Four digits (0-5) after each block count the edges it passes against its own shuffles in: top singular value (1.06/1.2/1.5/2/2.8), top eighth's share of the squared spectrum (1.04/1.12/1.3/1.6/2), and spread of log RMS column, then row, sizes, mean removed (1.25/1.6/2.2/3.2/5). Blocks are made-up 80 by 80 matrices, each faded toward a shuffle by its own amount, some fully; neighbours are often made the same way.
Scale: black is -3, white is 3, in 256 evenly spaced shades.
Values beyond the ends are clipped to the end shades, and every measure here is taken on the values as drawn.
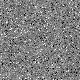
0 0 0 0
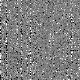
2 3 3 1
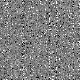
1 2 3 1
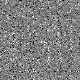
1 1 2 1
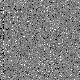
2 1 1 0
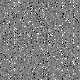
3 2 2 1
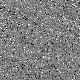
0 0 0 0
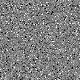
3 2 0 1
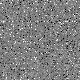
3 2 0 0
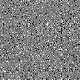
3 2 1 1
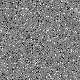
2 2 0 0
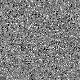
0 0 0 1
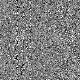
1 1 3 0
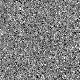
0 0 2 0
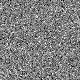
0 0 0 0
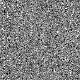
0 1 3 0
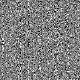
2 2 3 0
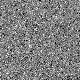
0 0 0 0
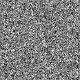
0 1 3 0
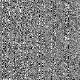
1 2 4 0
